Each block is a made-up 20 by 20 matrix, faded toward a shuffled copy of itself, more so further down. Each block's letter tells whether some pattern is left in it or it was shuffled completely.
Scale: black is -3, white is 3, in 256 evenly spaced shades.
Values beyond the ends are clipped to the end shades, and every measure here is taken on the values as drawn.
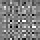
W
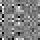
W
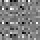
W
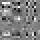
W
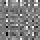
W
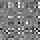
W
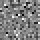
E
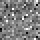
E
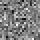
E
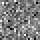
E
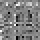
W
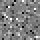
E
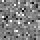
E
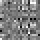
W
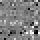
W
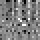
W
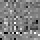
W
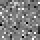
E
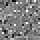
E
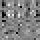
W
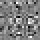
W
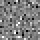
E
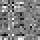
W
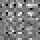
W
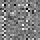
W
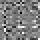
W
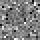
E
